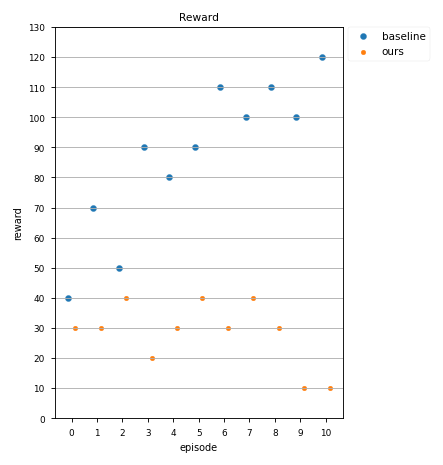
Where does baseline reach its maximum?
10
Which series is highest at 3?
baseline
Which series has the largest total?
baseline
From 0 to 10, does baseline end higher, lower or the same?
higher
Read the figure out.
Title: Reward
x-axis: episode, ticks 0 1 2 3 4 5 6 7 8 9 10
y-axis: reward, ticks 0 10 20 30 40 50 60 70 80 90 100 110 120 130
Legend: baseline, ours
Values:
baseline: 40 70 50 90 80 90 110 100 110 100 120
ours: 30 30 40 20 30 40 30 40 30 10 10
